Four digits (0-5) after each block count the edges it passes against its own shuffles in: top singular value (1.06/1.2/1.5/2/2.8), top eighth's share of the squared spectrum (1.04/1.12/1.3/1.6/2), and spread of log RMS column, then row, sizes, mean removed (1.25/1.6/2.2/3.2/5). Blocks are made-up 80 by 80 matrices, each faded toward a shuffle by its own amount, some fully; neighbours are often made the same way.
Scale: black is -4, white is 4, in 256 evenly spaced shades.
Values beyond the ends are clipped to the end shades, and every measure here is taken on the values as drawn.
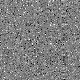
3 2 0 0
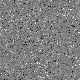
0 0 0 0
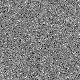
0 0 0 0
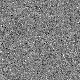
0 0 0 0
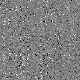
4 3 2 1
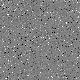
1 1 0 0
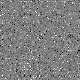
3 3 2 1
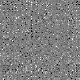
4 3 2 1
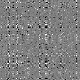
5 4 3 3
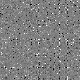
4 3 2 1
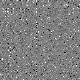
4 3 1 1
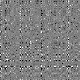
4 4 3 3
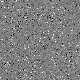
2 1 0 0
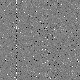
3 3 1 0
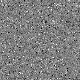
0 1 1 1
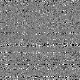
2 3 3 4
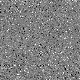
1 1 0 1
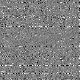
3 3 2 3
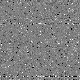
3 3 1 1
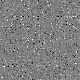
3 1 0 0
